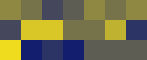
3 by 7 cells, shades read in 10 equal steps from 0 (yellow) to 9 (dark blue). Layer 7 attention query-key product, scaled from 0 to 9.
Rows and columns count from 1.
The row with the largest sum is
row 3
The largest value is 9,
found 2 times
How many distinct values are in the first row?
4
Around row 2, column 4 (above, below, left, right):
6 9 1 5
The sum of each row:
35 29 44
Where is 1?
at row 2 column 2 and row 2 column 3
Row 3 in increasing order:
0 6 6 6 8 9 9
